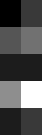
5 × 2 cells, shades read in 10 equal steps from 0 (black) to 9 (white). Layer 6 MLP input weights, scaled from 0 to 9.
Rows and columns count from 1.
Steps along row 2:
up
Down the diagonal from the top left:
0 4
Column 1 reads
0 3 1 5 1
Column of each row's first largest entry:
2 2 1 2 2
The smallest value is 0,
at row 1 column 1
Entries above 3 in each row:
0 1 0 2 0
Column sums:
10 18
